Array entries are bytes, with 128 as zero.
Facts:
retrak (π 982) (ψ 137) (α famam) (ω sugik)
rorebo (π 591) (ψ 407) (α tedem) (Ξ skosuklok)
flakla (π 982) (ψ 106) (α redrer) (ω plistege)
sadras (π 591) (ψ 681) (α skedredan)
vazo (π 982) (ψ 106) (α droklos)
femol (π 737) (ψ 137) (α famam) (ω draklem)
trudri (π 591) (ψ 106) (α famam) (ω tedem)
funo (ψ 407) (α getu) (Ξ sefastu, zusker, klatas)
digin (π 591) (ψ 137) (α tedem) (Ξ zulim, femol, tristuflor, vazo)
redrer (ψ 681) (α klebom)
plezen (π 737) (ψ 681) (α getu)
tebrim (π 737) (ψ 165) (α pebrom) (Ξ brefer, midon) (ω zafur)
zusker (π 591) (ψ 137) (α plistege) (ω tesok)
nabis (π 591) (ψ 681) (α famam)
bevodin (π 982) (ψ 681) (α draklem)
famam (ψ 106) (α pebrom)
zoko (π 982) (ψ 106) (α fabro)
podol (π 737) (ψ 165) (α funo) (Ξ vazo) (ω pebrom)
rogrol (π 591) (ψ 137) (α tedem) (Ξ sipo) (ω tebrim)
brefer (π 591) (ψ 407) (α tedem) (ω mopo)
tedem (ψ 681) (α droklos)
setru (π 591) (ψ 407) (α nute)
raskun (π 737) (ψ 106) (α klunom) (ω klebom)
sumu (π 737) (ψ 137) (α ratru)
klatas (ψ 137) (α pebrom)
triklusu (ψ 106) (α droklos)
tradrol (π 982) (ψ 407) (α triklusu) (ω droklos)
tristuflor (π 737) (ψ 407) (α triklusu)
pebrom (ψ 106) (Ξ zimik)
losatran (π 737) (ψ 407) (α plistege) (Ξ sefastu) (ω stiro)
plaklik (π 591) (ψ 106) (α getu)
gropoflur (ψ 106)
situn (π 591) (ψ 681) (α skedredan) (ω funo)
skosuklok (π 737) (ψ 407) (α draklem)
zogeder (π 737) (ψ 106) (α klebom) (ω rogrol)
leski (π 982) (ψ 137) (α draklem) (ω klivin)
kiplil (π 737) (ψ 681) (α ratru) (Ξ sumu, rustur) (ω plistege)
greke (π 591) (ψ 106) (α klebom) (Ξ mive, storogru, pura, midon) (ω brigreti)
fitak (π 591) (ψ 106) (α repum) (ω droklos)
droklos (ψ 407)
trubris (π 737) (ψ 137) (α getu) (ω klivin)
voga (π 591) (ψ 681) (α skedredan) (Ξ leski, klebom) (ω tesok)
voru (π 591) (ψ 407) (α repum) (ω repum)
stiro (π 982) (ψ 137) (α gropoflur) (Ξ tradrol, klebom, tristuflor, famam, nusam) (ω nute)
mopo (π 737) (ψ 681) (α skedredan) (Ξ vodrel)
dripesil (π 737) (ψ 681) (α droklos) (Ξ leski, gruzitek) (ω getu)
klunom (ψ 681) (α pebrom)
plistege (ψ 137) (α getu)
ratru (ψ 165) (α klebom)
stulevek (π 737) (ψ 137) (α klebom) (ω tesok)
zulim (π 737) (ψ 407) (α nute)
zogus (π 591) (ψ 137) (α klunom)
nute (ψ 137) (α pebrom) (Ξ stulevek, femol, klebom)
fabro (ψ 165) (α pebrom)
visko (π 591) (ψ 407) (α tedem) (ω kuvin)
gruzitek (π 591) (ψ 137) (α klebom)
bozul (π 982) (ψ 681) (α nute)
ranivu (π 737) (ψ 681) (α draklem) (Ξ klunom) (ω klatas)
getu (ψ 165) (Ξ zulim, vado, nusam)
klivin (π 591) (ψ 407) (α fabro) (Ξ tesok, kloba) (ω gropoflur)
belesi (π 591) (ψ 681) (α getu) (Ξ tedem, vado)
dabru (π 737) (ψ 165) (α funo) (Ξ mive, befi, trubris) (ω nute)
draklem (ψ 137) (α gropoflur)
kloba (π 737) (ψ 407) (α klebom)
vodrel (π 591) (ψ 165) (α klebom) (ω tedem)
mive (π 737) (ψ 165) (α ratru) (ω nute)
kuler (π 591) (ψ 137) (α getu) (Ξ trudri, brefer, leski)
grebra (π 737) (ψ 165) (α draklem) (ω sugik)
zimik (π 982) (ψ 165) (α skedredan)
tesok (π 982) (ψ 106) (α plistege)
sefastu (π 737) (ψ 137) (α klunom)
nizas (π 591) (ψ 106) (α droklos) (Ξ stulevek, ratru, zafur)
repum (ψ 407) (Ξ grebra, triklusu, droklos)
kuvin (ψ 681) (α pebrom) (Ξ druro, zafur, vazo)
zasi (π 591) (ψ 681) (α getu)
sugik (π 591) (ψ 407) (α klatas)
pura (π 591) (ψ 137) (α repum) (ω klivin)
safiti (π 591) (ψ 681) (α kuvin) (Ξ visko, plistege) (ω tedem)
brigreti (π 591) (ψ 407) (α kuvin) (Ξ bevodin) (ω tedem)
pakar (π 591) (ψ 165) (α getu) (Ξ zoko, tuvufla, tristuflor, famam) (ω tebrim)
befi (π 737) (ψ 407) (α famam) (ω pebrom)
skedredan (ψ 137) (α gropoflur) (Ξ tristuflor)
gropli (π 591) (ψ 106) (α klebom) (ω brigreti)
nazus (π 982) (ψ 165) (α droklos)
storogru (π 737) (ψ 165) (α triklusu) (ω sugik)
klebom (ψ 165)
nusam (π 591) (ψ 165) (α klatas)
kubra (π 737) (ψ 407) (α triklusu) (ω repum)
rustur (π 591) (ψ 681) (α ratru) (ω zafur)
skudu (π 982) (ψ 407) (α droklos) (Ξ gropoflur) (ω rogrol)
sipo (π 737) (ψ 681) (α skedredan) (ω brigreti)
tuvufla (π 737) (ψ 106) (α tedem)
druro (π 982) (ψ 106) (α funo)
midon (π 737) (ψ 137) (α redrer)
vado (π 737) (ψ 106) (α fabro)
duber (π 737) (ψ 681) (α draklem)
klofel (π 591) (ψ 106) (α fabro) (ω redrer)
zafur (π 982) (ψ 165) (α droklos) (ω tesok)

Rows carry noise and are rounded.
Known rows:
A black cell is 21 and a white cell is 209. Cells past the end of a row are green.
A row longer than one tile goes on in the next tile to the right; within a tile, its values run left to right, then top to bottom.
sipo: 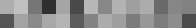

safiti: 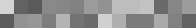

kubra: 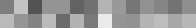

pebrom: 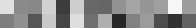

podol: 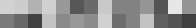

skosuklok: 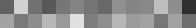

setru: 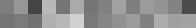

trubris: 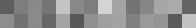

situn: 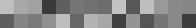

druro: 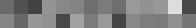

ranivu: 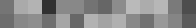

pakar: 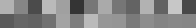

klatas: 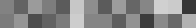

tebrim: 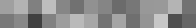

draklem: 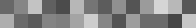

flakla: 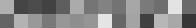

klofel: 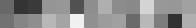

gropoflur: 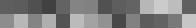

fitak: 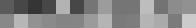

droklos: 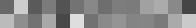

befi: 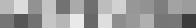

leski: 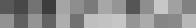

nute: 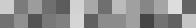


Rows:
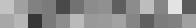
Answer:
ratru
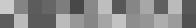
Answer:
vodrel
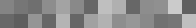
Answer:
zusker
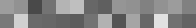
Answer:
raskun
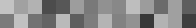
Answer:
kiplil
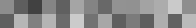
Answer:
famam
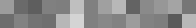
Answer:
zogus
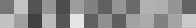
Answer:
repum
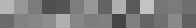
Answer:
sadras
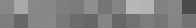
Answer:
plezen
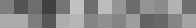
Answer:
gruzitek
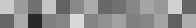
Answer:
fabro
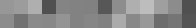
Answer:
duber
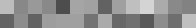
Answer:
klunom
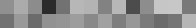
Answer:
skedredan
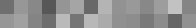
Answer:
stulevek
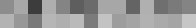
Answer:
voru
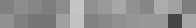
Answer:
sefastu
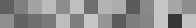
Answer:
femol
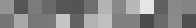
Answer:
rustur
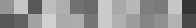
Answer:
losatran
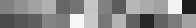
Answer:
getu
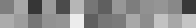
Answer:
sugik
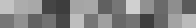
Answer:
tedem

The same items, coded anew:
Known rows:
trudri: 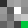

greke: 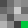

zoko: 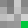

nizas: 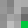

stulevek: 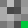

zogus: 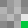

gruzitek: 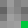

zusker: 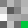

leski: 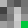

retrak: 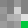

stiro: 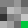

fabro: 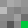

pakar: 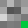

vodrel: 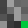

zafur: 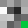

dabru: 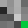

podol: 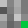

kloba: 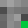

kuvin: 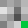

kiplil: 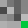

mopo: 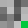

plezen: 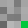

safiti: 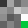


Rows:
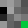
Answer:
mive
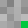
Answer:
kuler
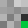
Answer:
funo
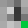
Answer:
redrer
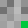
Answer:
fitak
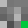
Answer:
storogru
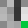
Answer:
voga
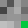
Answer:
flakla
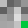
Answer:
pura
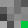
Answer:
zimik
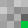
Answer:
plistege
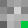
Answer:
klofel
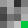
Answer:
ranivu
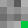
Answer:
dripesil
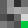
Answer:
sipo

